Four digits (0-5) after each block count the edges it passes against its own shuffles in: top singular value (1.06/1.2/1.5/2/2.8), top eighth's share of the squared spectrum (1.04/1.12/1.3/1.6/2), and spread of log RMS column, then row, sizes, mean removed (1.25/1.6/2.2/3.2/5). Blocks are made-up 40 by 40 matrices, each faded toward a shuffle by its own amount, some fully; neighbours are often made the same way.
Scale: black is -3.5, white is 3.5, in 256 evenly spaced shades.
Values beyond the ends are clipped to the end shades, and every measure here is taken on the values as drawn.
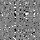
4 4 2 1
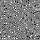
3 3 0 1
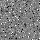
1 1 0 0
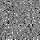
3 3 1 1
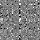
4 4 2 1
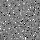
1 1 0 0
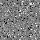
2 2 0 0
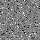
0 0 0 0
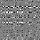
4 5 1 3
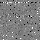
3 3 0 1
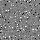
0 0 0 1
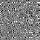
3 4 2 2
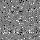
3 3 0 1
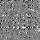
3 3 0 2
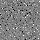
0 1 0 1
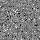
0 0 0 0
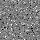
0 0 0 0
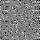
3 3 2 1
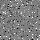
1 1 1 0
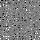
2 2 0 1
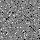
1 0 0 0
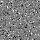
0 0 0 0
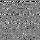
3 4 0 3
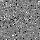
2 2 0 1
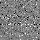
2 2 0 1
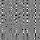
4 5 3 2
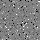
0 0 0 0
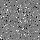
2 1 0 0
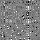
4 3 1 0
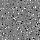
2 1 0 0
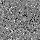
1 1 0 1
